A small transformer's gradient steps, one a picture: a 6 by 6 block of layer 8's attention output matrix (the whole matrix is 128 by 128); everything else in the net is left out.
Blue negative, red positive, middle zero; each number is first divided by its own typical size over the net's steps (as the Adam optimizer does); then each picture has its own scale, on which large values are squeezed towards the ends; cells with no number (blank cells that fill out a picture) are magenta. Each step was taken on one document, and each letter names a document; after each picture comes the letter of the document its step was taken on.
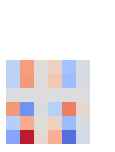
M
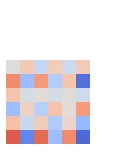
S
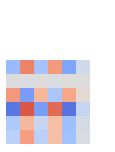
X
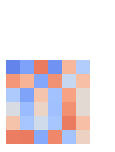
S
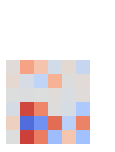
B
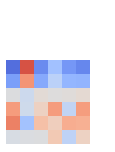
X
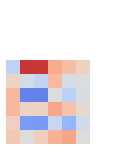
B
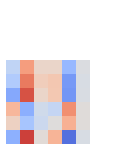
M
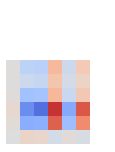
B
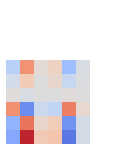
M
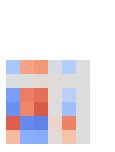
B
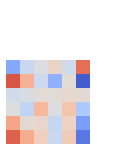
S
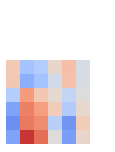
M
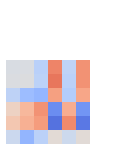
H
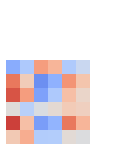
S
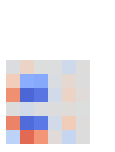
B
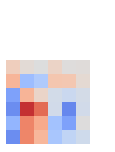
M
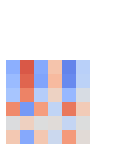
X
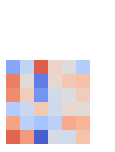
S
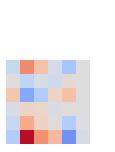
M
